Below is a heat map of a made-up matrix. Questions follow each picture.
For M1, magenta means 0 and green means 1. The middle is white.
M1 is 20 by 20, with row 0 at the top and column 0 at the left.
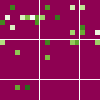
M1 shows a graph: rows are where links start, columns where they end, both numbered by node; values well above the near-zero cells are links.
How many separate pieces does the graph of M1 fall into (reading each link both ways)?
4
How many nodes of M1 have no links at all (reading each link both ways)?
3
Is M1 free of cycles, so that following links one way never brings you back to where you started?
yes
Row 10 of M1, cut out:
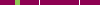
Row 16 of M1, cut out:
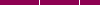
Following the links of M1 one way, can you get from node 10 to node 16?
yes
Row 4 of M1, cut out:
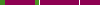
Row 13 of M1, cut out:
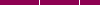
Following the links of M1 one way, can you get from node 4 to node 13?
no
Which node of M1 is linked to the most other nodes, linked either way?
node 3
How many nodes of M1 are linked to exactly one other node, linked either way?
2
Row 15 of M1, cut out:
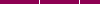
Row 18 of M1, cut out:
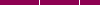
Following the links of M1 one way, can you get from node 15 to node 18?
no
